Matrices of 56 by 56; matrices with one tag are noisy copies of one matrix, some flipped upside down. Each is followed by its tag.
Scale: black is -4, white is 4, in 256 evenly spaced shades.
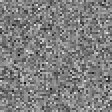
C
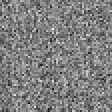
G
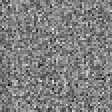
G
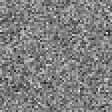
C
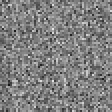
G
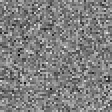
C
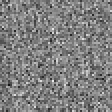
G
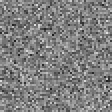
C
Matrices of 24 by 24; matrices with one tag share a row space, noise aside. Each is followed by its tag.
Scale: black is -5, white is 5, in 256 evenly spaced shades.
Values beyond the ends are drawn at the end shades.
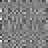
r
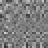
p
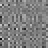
r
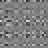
p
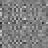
r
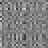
r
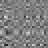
p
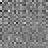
r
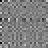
r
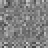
p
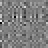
r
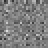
p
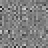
r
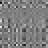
r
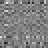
p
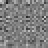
p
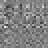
p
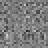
p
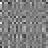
r
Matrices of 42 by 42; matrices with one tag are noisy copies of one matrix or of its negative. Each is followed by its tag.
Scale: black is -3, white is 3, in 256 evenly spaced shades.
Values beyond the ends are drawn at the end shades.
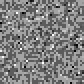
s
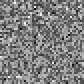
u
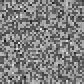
s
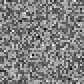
s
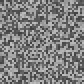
s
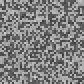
s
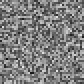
u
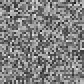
u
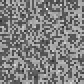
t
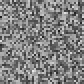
t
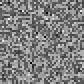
u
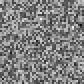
s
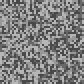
t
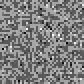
u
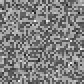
s
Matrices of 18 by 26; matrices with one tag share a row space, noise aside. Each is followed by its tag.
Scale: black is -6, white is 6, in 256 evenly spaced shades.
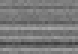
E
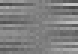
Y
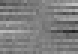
Y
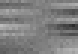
Y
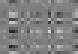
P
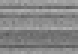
E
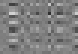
P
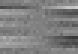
Y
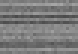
E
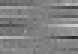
Y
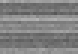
E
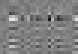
P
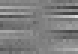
Y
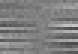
Y
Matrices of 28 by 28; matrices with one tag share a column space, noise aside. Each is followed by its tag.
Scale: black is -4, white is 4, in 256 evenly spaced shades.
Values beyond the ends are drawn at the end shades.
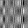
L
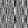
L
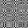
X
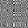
X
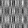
L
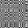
X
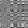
X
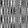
L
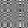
X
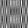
L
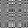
X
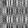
L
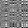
X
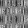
L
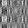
L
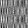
L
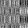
L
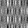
L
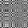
X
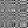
X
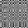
X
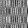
L
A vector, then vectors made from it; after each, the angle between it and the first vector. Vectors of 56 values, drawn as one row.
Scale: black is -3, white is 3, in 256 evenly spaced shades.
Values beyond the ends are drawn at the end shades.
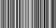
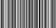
orthogonal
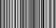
partly opposed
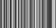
partly opposed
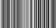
partly aligned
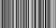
orthogonal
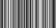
orthogonal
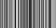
nearly opposite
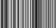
orthogonal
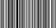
partly aligned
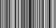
nearly opposite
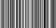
nearly parallel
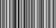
partly opposed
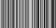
nearly parallel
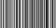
partly aligned
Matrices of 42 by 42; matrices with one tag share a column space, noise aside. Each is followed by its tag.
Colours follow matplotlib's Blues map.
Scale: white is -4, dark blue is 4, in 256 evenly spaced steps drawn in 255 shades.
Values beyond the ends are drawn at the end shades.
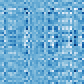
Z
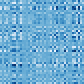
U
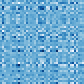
U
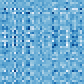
Z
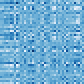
U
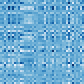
U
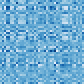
U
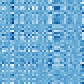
U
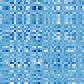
U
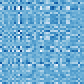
U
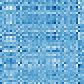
U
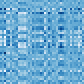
Z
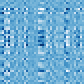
Z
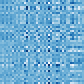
U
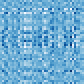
Z
